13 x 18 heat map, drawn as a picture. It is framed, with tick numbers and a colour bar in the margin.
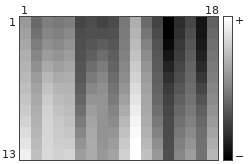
Slope: up to the bottom left. Histogram: bell-shaped. Grain: streaks running down. Ninth with the lowest average: top right.
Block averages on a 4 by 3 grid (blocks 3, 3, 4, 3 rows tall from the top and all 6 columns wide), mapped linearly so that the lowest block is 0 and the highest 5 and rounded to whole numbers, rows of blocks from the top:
220 | 331 | 442 | 553
